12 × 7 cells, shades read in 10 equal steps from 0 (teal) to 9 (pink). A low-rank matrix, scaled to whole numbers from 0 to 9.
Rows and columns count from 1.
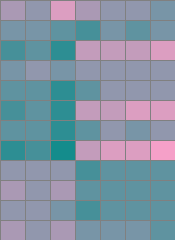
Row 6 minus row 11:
-3 -2 -3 5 4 5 5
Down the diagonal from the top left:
6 4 1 5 5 8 5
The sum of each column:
47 48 40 51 59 58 60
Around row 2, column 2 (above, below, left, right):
5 3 4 3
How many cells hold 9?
1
